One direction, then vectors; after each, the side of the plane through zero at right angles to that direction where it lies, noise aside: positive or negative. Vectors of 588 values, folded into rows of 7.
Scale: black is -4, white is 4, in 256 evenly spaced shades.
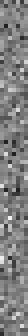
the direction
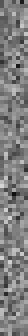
positive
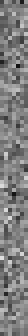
positive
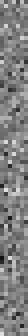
negative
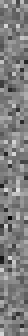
negative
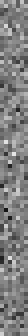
negative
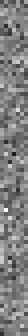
positive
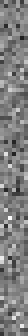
positive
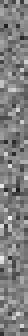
positive
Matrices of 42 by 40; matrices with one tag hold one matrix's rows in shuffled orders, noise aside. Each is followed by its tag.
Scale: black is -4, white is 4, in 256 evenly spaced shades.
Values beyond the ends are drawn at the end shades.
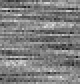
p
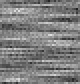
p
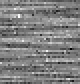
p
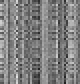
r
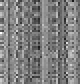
r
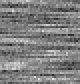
p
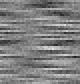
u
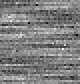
p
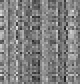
r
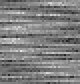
p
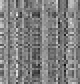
r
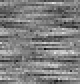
u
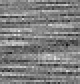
p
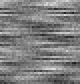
u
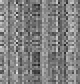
r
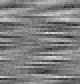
u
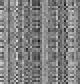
r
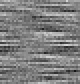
u
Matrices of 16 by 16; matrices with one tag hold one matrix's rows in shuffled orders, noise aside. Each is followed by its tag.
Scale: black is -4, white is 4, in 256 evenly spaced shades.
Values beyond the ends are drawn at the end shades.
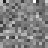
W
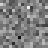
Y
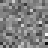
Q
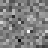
Y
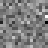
Q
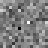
Y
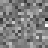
Q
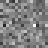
W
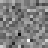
Y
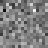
W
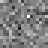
Y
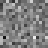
W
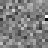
Q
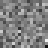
Q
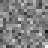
Q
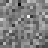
Y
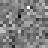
Y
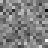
Q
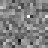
Y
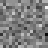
Q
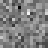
Y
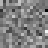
Q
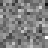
Q
